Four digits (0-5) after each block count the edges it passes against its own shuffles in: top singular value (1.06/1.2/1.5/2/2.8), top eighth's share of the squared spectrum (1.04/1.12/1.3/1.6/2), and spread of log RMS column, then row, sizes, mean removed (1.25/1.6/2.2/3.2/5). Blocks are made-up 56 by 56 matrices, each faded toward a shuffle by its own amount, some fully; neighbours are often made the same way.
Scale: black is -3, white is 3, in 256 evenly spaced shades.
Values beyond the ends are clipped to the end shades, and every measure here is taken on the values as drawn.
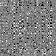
4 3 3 1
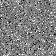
0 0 0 0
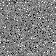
1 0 0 1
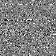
2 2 0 3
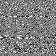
2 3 0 3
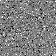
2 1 0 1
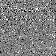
2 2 0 2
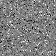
0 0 0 0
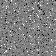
1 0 0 0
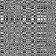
5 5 4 4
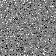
1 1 0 0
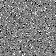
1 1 0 0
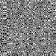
4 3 1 2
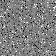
0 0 0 0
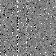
2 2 2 0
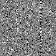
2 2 3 0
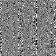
2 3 3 0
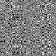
4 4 3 3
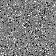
2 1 0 0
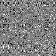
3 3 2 2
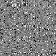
3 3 1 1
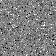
0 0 0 0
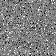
0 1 0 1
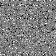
1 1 0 2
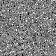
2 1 0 0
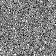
1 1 0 0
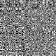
3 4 2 2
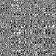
4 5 3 3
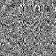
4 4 2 2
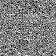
2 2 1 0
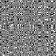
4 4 3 3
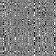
4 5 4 2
